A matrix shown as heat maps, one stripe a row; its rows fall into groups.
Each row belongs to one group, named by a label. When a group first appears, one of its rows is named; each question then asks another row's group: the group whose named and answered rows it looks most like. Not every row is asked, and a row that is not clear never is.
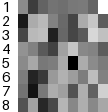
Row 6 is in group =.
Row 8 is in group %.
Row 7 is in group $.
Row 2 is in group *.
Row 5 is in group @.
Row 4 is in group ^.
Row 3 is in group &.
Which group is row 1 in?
$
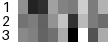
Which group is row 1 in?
$
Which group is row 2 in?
@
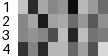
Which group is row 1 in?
@
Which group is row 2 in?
%
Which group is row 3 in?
@
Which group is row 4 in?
%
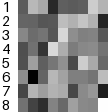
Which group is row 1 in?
&
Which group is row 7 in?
*
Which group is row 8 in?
$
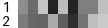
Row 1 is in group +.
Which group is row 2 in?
$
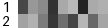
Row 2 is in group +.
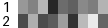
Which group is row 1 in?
+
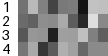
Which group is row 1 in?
&
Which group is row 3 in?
^
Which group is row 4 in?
%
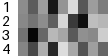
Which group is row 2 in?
&
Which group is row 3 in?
$
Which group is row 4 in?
^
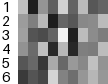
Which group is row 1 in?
@
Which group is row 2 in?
+
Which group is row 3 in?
@
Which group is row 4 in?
+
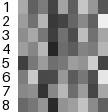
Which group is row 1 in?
@
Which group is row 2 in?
+
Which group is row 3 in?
+
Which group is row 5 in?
*
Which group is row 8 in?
^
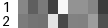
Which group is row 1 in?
^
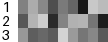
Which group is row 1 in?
&
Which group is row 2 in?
^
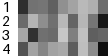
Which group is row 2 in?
*
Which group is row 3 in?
@
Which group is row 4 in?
*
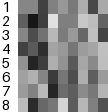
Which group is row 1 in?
%
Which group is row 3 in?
=
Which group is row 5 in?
$
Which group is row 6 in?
+
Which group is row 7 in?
+
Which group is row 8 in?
@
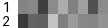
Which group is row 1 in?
%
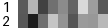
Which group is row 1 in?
*
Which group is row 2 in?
$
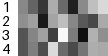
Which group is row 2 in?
%
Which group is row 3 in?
&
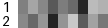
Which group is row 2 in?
^
